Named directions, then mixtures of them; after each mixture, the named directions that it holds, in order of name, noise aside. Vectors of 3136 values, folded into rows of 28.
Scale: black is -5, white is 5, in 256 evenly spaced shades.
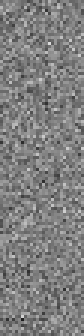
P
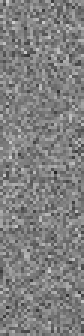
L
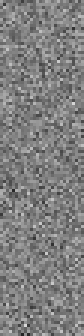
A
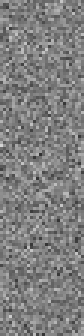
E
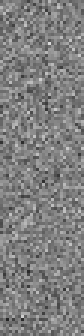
P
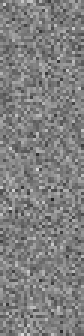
A, P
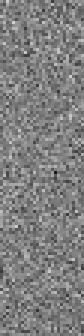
L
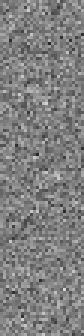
E, P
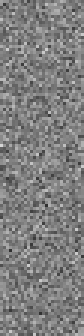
A, E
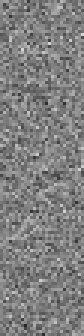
E, P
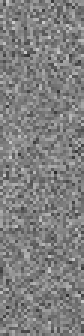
L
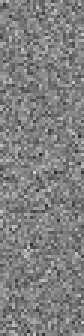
E, L
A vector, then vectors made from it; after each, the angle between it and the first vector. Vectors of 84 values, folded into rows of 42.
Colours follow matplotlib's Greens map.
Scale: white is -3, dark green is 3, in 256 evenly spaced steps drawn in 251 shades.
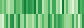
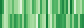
orthogonal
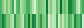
partly opposed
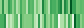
partly opposed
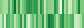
partly aligned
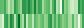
nearly parallel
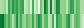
partly opposed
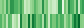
partly opposed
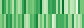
partly aligned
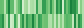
nearly opposite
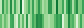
orthogonal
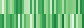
orthogonal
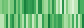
nearly parallel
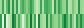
orthogonal
